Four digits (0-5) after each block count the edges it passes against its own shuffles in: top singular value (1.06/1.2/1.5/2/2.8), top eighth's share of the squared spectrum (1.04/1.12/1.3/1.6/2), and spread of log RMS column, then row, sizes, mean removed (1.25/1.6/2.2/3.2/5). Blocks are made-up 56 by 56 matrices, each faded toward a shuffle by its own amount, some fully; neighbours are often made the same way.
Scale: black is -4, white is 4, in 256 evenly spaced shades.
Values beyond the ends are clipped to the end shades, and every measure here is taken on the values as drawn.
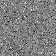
1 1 0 0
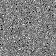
1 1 0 0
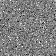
0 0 0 0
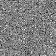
3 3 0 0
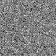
3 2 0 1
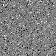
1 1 0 0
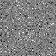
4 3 1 1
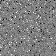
1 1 0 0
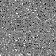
3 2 0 1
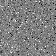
0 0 0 0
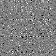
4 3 1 1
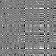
5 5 3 3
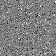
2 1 0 0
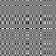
5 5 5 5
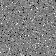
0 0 0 0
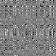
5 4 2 3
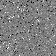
0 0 0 0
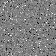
2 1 0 0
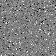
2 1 0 0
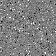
2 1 0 0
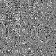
3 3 2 1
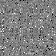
3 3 1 1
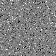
1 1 0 0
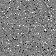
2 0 0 0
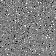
1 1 0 0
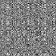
4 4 2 2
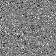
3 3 1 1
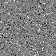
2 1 0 0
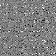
3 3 1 2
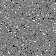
0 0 0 0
